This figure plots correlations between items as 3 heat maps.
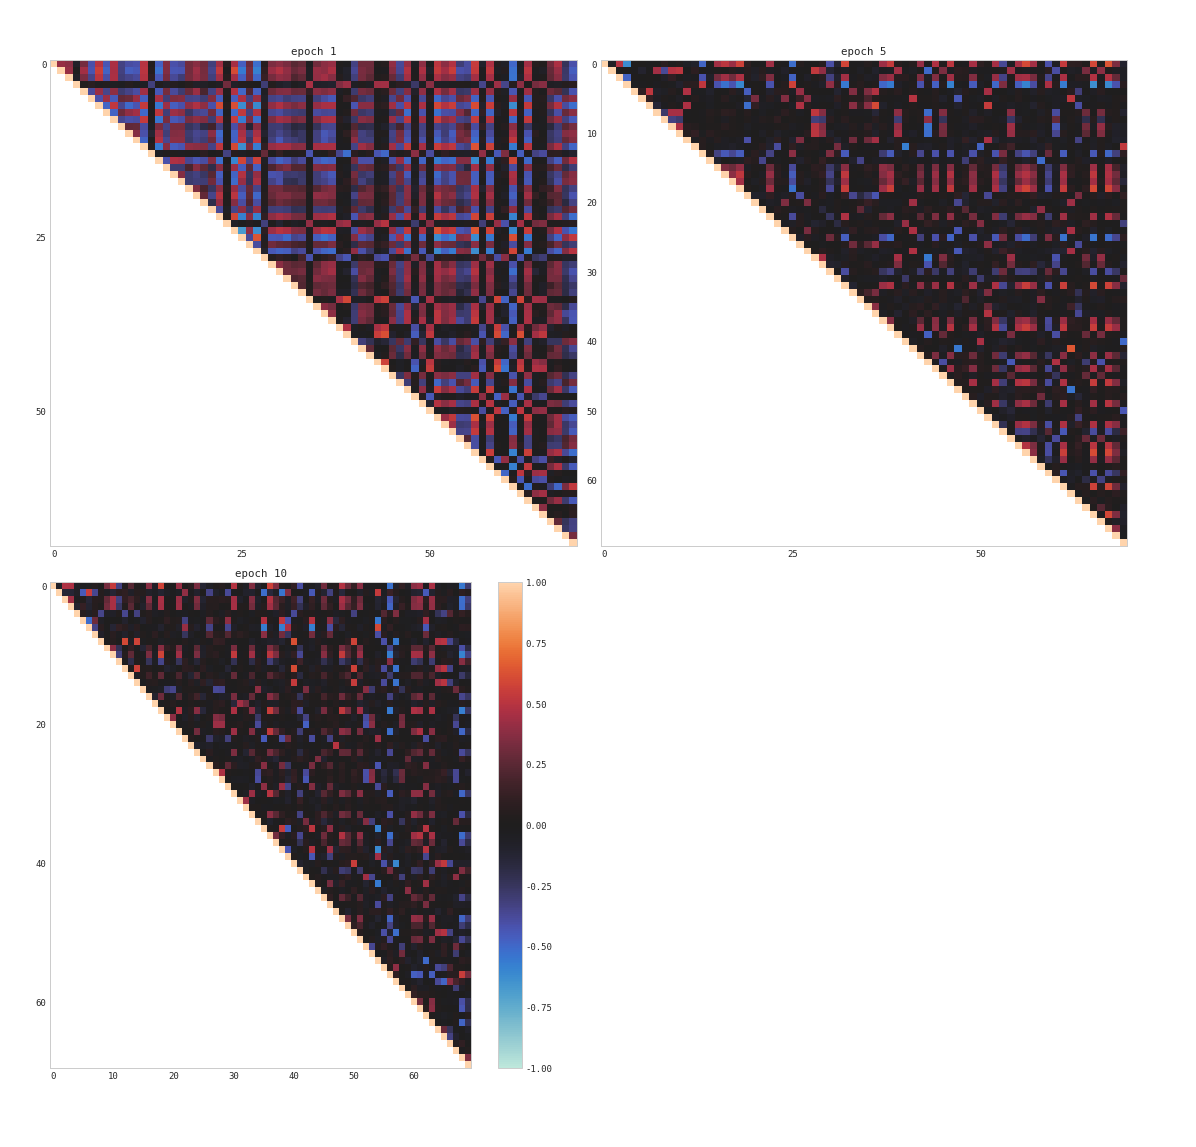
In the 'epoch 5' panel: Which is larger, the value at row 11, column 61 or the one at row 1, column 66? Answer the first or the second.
the second
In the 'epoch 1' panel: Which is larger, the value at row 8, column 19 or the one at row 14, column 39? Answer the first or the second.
the first
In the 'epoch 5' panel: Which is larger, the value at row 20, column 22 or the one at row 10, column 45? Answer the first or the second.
the second
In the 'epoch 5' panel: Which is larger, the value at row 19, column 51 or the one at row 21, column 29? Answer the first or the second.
the second
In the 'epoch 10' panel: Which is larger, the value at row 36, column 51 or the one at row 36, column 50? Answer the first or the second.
the first
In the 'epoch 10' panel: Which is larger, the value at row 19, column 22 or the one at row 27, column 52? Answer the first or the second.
the first
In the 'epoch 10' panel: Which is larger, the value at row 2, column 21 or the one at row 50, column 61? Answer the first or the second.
the first
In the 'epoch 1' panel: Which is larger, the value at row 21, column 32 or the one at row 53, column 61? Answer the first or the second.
the first
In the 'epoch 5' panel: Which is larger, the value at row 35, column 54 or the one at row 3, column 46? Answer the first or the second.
the first
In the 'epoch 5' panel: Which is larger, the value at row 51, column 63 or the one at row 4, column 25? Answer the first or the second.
the second
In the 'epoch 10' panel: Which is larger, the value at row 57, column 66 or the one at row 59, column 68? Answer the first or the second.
the first
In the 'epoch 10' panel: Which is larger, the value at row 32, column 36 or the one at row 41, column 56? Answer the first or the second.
the second
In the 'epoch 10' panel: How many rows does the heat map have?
70
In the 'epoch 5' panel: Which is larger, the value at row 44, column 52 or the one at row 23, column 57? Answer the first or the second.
the first
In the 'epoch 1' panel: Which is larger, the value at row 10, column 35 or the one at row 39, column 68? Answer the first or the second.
the second
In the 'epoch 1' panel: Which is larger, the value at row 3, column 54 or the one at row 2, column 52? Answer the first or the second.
the second
